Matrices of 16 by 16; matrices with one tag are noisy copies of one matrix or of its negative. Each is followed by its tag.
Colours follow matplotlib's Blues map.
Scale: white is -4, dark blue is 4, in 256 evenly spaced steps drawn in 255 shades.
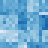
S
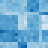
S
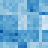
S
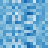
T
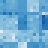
S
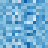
T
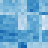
S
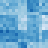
S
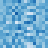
T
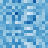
T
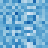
T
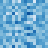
T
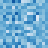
T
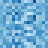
T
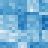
S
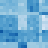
S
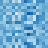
T
